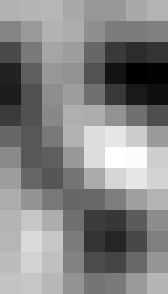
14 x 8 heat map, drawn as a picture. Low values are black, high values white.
Ninth with the lowest average: top right. Odd rows or columns: none. Average level on the scale: 50%. Calmest part: bottom left.
